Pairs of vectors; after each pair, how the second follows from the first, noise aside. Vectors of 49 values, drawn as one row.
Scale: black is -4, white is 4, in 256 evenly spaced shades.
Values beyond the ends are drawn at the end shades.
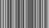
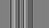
partly zeroed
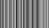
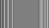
partly zeroed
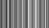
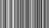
shuffled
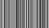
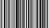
scaled up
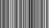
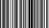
scaled up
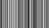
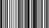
scaled up
